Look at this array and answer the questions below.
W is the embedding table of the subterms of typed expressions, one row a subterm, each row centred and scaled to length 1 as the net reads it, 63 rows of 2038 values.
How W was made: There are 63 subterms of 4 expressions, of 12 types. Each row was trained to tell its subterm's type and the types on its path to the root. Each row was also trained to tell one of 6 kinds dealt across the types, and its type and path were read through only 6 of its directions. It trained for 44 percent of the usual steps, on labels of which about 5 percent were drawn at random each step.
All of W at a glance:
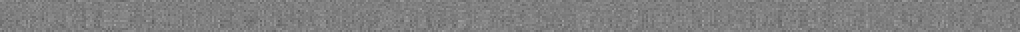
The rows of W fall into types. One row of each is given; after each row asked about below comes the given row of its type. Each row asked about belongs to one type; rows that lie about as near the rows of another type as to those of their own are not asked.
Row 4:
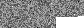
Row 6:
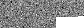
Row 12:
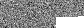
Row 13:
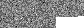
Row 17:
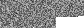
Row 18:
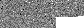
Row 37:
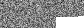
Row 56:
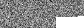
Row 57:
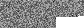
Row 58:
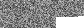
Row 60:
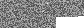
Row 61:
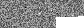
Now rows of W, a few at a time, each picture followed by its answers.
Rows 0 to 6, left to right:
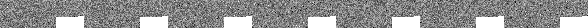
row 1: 58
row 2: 60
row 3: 60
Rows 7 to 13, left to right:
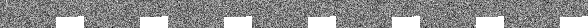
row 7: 4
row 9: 58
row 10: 12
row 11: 4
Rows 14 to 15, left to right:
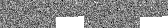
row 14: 17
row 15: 58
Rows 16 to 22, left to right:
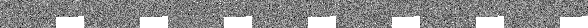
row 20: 12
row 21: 13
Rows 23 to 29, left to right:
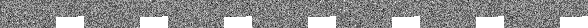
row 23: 4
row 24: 57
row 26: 61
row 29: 6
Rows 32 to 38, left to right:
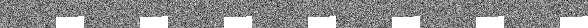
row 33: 12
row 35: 13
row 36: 6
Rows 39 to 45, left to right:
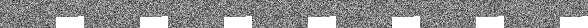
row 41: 13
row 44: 61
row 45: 6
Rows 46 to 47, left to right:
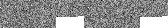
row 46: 17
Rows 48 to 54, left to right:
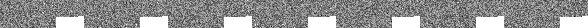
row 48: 17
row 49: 17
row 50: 4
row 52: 13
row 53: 13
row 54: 58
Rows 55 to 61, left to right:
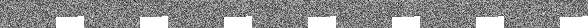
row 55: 4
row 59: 57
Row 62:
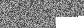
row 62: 18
